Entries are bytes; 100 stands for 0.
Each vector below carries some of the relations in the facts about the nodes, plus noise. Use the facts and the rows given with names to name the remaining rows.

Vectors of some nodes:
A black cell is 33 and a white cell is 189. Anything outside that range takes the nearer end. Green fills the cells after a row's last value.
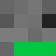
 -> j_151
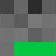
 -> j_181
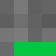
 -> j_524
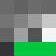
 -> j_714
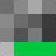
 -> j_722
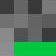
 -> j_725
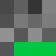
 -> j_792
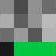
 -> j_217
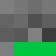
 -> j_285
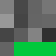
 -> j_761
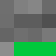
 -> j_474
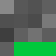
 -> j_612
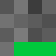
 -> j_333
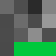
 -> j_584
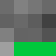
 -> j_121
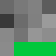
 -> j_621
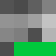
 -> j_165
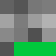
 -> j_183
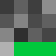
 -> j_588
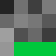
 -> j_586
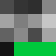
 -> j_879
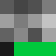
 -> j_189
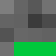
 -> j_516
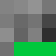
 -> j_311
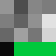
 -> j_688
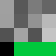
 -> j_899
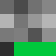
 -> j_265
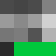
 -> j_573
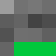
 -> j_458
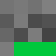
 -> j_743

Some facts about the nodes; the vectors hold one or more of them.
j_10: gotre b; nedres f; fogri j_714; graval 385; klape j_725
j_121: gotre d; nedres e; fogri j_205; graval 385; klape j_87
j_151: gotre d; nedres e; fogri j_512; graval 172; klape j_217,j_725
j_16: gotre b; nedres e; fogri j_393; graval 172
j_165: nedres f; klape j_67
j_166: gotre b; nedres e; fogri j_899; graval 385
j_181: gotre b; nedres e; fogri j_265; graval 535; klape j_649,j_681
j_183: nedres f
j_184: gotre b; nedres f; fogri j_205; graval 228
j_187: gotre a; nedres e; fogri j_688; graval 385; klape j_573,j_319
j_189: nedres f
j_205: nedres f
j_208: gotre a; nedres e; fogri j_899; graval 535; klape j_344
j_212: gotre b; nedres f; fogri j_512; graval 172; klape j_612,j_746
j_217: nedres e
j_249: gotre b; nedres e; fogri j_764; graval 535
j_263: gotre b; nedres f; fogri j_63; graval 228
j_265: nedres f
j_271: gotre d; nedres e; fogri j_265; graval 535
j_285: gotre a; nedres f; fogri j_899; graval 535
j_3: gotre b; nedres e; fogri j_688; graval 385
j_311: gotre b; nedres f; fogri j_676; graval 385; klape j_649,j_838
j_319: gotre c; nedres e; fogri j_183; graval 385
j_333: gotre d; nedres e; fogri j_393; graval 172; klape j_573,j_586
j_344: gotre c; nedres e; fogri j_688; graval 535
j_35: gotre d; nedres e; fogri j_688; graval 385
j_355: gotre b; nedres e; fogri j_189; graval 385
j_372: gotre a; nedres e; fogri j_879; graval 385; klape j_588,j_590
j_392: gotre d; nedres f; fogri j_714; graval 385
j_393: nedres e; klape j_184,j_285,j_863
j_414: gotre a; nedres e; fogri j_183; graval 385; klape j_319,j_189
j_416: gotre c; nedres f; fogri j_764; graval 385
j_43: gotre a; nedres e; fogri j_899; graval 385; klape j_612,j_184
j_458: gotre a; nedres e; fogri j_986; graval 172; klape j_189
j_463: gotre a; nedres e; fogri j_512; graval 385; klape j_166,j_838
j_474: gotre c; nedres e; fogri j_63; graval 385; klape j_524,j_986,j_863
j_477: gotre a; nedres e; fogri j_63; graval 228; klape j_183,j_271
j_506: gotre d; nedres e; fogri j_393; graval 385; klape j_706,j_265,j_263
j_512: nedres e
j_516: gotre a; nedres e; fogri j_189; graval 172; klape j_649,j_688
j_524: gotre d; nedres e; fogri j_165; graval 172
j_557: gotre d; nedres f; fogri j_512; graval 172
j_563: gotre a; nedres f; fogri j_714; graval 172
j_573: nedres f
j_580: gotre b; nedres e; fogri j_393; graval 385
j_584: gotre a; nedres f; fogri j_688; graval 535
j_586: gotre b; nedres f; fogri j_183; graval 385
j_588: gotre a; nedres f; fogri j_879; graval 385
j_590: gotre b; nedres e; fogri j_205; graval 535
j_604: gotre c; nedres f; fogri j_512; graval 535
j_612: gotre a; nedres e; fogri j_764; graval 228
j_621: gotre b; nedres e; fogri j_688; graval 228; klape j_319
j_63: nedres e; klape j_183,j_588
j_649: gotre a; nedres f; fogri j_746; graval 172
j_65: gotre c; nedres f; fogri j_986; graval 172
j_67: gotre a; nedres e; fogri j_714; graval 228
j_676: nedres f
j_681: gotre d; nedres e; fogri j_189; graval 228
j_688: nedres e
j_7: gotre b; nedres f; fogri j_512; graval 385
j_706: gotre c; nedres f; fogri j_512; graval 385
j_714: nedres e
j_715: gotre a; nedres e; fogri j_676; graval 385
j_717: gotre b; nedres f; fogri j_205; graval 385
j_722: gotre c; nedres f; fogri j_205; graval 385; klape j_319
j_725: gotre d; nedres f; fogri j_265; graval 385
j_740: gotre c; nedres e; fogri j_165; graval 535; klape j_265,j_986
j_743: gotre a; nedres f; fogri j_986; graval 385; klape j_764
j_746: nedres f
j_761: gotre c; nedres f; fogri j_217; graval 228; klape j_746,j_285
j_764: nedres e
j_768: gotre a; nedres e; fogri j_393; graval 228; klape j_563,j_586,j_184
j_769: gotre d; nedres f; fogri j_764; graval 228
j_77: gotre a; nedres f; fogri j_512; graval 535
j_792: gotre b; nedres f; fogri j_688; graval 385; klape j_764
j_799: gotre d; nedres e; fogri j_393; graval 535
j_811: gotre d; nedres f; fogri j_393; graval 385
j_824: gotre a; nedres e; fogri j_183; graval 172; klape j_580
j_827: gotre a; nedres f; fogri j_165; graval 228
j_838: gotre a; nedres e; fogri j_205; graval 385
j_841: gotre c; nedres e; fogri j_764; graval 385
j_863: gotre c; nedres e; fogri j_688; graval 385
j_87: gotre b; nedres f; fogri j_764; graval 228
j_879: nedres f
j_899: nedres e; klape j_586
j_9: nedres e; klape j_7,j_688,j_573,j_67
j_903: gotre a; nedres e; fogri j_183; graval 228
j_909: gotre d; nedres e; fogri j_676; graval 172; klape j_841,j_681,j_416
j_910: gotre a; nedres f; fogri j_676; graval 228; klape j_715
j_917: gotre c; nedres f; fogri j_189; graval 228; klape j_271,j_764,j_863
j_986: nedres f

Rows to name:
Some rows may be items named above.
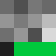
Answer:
j_9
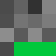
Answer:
j_792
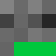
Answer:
j_463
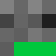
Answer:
j_463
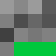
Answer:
j_740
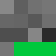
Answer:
j_910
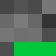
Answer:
j_557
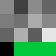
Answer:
j_512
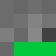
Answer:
j_263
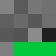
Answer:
j_910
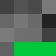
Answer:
j_557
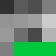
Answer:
j_205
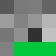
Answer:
j_393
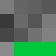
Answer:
j_477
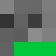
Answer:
j_187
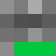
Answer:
j_863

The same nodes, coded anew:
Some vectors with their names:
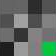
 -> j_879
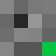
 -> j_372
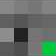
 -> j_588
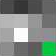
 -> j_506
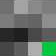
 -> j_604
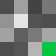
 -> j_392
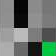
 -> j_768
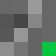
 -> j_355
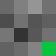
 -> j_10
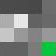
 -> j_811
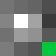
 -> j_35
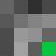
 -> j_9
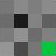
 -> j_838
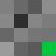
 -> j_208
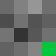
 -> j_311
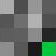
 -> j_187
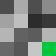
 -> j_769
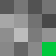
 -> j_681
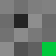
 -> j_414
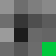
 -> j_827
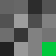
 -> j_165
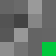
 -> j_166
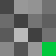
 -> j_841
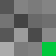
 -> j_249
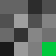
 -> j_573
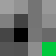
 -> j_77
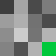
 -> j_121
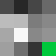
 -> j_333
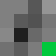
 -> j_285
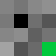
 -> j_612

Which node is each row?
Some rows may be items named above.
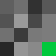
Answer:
j_183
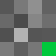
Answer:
j_474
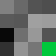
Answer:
j_512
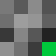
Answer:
j_344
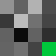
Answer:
j_792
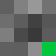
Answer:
j_917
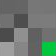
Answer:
j_181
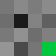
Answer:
j_838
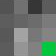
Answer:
j_764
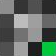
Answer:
j_688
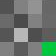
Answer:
j_319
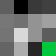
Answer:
j_393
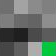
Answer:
j_604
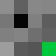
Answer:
j_903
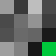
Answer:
j_621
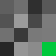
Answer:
j_183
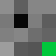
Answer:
j_903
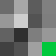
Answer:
j_557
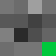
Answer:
j_263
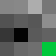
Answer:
j_212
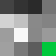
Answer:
j_799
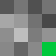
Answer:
j_681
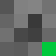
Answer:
j_65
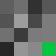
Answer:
j_183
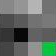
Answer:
j_7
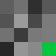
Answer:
j_183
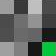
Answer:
j_621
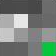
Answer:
j_811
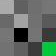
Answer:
j_584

